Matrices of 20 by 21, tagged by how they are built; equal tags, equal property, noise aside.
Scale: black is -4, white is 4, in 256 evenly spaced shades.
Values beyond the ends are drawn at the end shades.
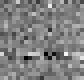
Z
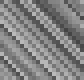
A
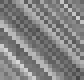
A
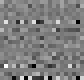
Z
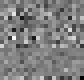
Z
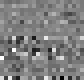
Z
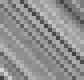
A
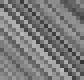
A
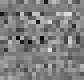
Z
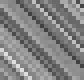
A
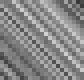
A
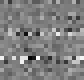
Z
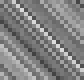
A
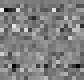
Z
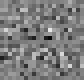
Z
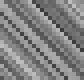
A
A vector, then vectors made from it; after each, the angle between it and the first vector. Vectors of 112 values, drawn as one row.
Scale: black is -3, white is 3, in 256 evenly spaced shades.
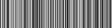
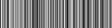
nearly parallel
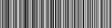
partly aligned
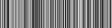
nearly parallel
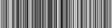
orthogonal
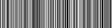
nearly parallel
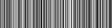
partly aligned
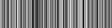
partly aligned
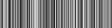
partly opposed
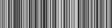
orthogonal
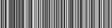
nearly opposite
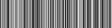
nearly parallel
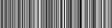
partly opposed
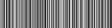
orthogonal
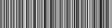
orthogonal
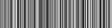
orthogonal
